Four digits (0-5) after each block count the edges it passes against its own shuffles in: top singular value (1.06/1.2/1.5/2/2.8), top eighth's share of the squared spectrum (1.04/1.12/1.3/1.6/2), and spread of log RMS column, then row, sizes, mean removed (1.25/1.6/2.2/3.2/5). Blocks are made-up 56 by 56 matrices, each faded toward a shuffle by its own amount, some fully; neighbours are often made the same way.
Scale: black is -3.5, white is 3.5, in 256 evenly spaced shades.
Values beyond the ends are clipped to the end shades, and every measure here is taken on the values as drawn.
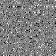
3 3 1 1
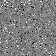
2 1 0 0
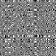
4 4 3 3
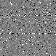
3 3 0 1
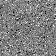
0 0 0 0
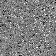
1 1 0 0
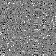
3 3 1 1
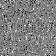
3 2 1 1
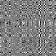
5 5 3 3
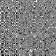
4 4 2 2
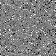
3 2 1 0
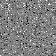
3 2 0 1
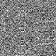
3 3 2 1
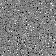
1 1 0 0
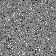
0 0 0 0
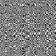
4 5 3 3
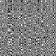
4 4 3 3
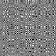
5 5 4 3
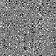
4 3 2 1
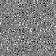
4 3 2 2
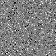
3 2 1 1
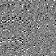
4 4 2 2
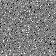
0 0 0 0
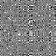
4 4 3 2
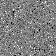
0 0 1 0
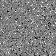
0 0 0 0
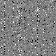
2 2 2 0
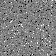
0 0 0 0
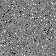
0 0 0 0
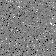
0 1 1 0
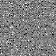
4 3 2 1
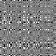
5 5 3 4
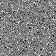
1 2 0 0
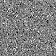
3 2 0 0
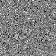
3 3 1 0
